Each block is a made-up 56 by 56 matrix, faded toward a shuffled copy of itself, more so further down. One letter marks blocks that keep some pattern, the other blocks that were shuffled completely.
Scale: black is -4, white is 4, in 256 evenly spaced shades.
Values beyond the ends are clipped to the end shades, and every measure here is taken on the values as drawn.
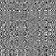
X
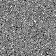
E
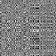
X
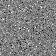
E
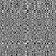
X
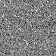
E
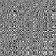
X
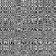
X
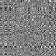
X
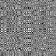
X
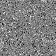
E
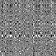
X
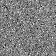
E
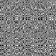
X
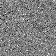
E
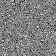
E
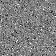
E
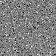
E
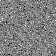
E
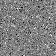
E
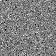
E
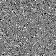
E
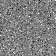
E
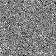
E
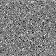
E
